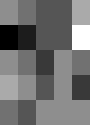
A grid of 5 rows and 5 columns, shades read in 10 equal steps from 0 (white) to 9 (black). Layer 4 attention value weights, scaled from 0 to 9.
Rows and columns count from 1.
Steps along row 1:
up up same down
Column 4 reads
6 6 4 4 4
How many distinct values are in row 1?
4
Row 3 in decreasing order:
7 5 5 4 4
